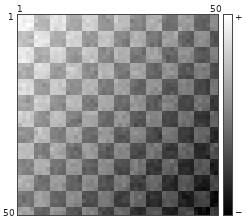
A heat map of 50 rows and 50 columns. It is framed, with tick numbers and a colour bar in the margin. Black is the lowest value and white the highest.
Grain: checkered. Lone odd cells: none. Slope: up to the top left. Histogram: bell-shaped. Odd rows or columns: none. Ninth with the lowest average: bottom right. Average level on the scale: 50%. Ninth with the highest average: top left.
